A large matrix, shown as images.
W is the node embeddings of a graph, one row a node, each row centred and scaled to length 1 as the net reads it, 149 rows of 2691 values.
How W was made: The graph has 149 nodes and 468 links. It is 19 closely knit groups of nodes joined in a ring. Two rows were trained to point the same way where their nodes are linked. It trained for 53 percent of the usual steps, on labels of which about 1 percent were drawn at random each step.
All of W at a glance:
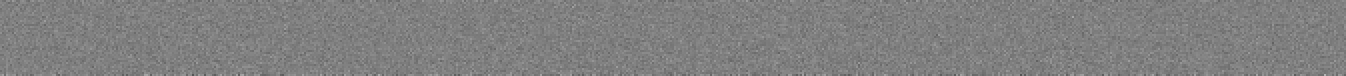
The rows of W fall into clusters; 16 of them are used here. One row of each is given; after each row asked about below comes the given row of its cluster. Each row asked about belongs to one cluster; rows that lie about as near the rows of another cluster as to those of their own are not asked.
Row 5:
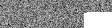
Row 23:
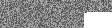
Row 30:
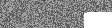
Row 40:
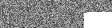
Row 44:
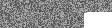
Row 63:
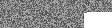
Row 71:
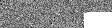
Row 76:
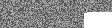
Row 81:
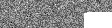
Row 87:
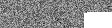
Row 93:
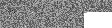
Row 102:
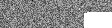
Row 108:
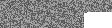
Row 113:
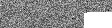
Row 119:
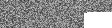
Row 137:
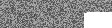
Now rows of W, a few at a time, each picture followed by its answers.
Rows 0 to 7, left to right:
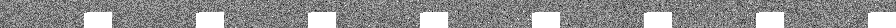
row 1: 113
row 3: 113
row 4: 71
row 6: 102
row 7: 137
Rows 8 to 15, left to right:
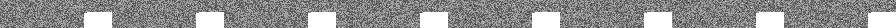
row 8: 119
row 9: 30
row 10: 44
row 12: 137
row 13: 87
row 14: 93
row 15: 108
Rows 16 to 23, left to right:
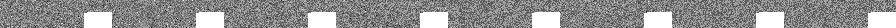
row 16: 108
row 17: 23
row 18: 81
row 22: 63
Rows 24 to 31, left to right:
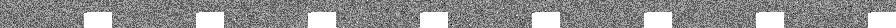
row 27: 44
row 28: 5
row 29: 44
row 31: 113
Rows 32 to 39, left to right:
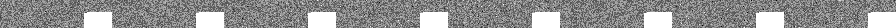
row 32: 76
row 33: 93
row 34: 93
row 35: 87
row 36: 81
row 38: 87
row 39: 40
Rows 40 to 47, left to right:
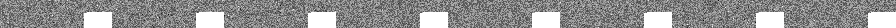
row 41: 137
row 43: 5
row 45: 113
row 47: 119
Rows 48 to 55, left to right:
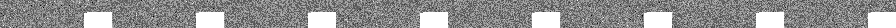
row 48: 102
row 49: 93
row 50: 93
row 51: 40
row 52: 30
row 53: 71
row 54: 113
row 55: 71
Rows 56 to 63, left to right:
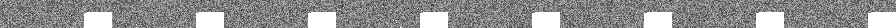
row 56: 40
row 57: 93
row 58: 102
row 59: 87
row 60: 5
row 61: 40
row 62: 137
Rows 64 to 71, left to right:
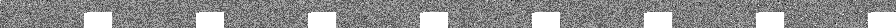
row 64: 113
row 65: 87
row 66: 102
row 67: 93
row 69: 23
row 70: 71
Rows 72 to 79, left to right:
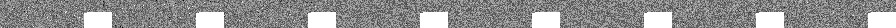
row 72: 30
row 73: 102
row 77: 108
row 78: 81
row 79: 5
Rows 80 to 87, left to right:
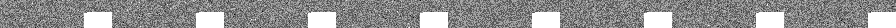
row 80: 40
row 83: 30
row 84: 76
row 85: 81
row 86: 108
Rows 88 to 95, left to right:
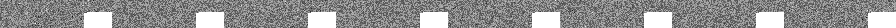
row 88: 76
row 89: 137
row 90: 113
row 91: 87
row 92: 108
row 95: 44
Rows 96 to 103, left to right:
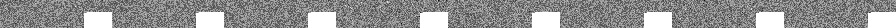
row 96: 93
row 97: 93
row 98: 44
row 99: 76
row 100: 137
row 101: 23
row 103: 63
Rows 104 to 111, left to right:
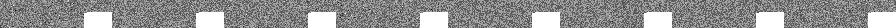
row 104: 76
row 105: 76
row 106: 119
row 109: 5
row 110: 63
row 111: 30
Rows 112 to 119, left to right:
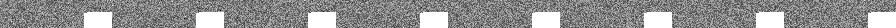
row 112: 40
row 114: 108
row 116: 44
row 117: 71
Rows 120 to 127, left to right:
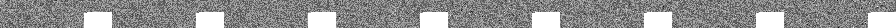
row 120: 40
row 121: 40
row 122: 30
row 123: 71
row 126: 108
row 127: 137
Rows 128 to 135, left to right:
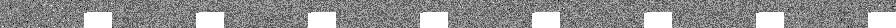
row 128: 23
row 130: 113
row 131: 63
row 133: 63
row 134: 63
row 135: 87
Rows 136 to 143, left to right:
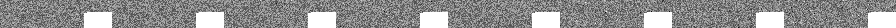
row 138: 40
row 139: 113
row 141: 76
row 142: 81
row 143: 81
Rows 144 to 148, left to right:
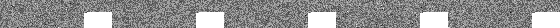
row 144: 76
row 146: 108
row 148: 76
